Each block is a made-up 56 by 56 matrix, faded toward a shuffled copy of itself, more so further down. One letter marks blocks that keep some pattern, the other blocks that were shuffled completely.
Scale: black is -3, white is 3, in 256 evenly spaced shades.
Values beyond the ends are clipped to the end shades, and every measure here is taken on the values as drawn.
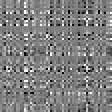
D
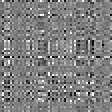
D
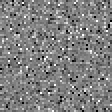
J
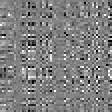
D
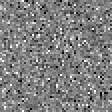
J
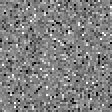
J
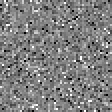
J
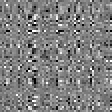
D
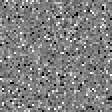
J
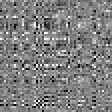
D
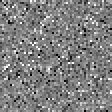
J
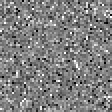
J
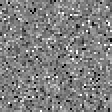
J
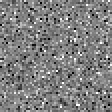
J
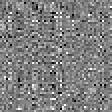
D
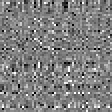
D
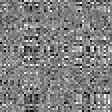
D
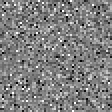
J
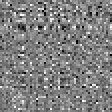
D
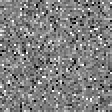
J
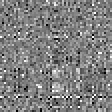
D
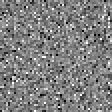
J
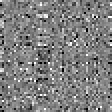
D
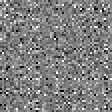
D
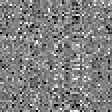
D
